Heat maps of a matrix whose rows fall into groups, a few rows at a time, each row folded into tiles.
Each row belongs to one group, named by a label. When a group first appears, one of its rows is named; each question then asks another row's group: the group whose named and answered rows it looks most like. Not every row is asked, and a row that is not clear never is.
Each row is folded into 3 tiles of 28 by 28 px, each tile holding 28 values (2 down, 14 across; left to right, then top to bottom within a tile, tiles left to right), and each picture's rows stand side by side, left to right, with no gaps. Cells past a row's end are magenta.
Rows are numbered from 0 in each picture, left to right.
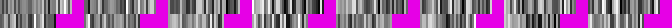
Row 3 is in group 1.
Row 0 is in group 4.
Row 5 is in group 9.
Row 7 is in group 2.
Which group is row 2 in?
9
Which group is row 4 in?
1
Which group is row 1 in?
2
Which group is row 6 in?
4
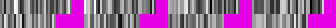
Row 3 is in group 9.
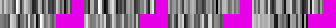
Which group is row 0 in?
1
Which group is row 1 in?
2
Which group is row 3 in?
4
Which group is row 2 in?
1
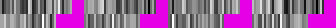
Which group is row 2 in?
2
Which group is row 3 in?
1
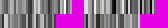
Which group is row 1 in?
1
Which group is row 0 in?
4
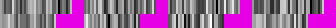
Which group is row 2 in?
4
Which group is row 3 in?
9
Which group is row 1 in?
2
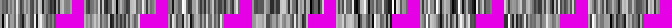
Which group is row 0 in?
4
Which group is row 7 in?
4
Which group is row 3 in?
9
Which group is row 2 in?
2
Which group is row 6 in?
1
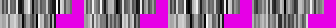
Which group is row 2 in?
4
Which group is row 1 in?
4
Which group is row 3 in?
9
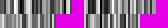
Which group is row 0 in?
2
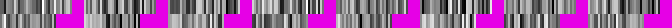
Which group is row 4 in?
2
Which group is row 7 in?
1
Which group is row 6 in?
1
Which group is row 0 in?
2
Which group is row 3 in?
1
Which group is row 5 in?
9
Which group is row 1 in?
4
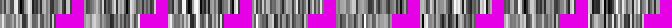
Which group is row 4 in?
1
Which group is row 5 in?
4
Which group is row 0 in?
2
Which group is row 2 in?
2
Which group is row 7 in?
9
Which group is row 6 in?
2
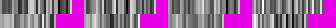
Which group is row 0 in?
9
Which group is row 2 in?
9
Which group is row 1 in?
9
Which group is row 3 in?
2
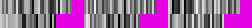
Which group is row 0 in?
4
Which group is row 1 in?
2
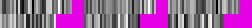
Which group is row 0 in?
9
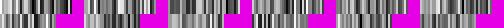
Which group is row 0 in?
1
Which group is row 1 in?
4
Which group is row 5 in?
1
